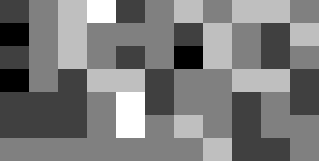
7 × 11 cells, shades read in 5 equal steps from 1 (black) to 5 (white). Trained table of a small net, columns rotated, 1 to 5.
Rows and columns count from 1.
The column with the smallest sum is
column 1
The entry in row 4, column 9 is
4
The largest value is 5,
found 3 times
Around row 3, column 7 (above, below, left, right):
2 3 3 4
